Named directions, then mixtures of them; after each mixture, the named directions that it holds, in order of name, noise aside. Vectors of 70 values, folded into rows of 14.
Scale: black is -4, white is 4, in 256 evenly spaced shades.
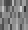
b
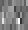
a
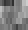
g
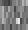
a, b, g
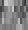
a, b, g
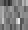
a, b, g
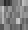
a, b, g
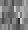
a, g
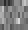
a, b, g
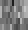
a, b, g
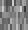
b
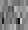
a
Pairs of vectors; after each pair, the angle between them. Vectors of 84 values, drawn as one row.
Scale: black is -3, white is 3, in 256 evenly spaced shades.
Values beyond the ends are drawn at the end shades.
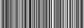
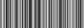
partly aligned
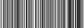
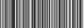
orthogonal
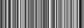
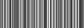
partly aligned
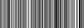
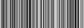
nearly opposite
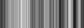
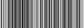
partly opposed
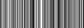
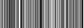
partly opposed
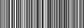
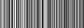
nearly parallel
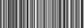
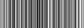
orthogonal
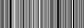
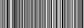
partly opposed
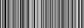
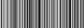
partly opposed
